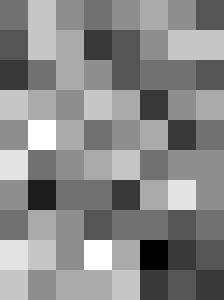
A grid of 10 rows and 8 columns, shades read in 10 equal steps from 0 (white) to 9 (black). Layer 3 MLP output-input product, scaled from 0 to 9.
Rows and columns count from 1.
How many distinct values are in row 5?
5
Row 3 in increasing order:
3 4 5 5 5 6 6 7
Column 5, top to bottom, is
4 6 6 3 4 2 7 5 3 2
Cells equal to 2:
10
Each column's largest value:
7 8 5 7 7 9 7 7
